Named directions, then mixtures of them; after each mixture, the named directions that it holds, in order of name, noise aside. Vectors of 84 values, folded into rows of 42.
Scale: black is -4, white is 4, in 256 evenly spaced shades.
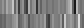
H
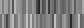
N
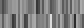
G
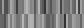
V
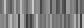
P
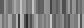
G, P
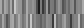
N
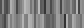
V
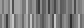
N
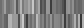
P, V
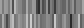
N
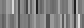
G, H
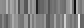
H, N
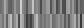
P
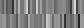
H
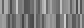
V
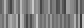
P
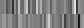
H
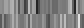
H, N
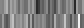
H, N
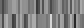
G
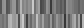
P, V
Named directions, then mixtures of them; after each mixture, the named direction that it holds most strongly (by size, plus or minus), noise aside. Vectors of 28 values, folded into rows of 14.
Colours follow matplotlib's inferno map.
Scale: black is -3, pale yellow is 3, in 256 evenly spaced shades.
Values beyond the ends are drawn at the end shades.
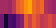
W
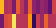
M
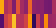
M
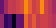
W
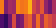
W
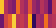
M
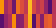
M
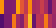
M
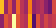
M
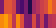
W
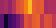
W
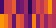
M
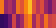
W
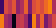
M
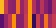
M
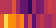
W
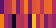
M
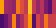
M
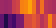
W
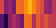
W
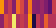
M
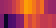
W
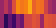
W
